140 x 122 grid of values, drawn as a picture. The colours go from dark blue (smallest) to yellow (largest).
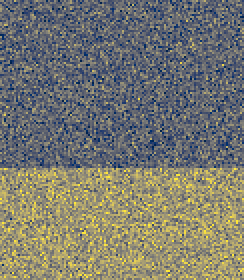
Stripes: none. Average level on the scale: 50%. Seam: horizontal, 60% of the way down, the bottom part higher.
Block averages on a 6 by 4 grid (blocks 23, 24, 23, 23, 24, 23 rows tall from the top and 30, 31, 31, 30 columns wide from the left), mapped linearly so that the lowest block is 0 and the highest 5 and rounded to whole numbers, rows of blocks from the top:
0000 / 0000 / 0000 / 2222 / 5555 / 5555
